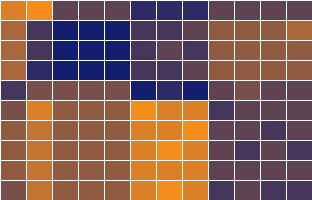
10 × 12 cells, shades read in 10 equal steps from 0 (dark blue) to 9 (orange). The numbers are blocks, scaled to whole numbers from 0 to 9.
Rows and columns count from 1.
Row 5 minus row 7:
-3 -3 -1 -1 -1 -8 -7 -9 0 1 1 0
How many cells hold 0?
11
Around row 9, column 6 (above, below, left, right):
8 8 5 8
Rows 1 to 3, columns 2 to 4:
9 3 3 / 2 0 0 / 2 0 0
